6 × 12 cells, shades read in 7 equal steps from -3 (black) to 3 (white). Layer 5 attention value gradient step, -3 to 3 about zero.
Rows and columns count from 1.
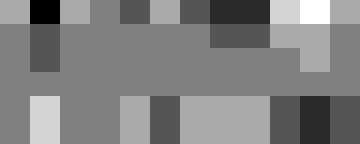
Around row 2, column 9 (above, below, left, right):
-2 0 -1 1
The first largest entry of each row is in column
11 10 11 1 2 2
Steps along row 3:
down up same same same same same same same up down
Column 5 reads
-1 0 0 0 1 1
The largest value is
3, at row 1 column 11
